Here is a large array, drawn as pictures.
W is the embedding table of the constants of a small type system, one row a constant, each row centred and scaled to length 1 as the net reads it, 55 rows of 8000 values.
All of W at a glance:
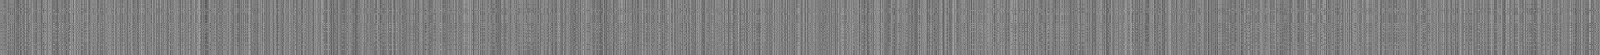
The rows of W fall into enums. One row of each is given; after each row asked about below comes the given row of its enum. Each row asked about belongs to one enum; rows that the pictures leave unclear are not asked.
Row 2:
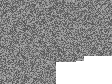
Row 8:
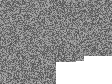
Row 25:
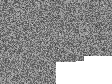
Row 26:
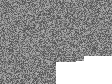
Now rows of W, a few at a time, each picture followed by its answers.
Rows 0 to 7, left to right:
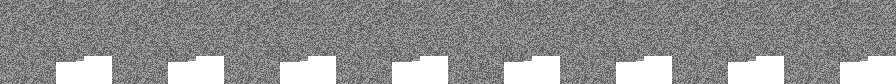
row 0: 2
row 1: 2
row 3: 2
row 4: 8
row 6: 2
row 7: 2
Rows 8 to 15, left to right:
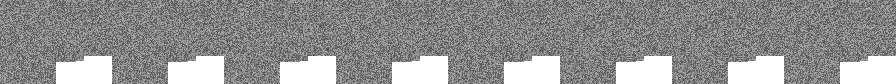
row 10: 25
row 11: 8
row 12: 8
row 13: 26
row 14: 26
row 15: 2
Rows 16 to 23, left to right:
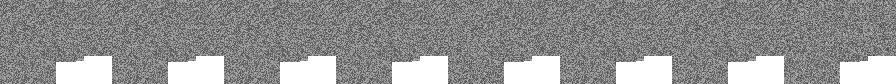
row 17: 2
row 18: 2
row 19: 2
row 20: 26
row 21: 2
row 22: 2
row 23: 25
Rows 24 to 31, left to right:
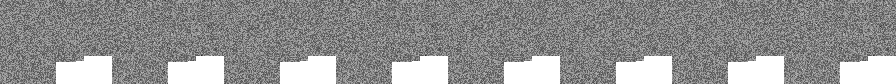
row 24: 8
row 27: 25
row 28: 26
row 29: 26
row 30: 8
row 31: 25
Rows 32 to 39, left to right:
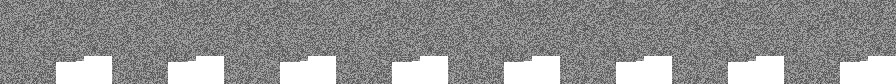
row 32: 26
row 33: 8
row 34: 2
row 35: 26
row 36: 8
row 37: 2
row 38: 2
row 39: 26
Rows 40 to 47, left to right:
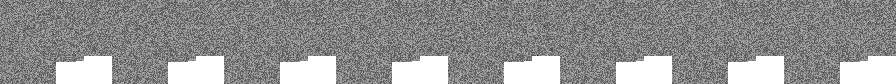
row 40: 26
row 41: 2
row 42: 8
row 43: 8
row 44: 25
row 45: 2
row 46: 8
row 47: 8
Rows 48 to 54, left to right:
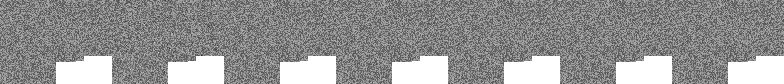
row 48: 8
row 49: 25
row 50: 8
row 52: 8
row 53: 8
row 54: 8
